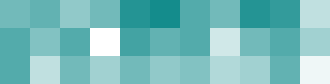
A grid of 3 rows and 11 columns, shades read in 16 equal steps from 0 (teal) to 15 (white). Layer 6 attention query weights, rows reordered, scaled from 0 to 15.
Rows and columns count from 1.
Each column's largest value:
6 11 8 15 6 8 7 12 9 5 14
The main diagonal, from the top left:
6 7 6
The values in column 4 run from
6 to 15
